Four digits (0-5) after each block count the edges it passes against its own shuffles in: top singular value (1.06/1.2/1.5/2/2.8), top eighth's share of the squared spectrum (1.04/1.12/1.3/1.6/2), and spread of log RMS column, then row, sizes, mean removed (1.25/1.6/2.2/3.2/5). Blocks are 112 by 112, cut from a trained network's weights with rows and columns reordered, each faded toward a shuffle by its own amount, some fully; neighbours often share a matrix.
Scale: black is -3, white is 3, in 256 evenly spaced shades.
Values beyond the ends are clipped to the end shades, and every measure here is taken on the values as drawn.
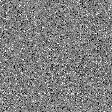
2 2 1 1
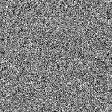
3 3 1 0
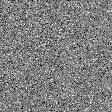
0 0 0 0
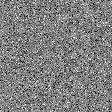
0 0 0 0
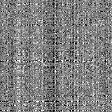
4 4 2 4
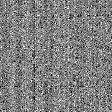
3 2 1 2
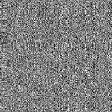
4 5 3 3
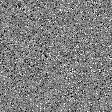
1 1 0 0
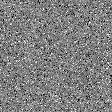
0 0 0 0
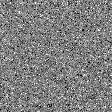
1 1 0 1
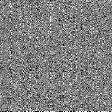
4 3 3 2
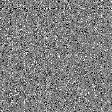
3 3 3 1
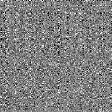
3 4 3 3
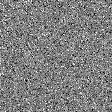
1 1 0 0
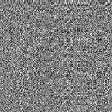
4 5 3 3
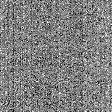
3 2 1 2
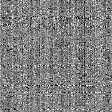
4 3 1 3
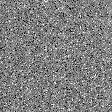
0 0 0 0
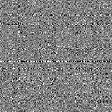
4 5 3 3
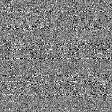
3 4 1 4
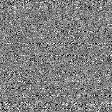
2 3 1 3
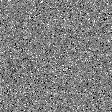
0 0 0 0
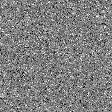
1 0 0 0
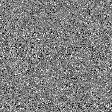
2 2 0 2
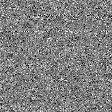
2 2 0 3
